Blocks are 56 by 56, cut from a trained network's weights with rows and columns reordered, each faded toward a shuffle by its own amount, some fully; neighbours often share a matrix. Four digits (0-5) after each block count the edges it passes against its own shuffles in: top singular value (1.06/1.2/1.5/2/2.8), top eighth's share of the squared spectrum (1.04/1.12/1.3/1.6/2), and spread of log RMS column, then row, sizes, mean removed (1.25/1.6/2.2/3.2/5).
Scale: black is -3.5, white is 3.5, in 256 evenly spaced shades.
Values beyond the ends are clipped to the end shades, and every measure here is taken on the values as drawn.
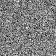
1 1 0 0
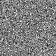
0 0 0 0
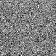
2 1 0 0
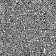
1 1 0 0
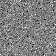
0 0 0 0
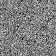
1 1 0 0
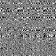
4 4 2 3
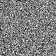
0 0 0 0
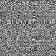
4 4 1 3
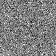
1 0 0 0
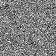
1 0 0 0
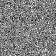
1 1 0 0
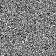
1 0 0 0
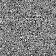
1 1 0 0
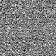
3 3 1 1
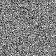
0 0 0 0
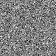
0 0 0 0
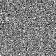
1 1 0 0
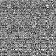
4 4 1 2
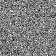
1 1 0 0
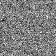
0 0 0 0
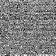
3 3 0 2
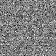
2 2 0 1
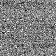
3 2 0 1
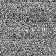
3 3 0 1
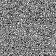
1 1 0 0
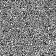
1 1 0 0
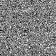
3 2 0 1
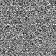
3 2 0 1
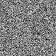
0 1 0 0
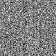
2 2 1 0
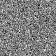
0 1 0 0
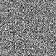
3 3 1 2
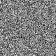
1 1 0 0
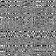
4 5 1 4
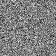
1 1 0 0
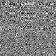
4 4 1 3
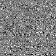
3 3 1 2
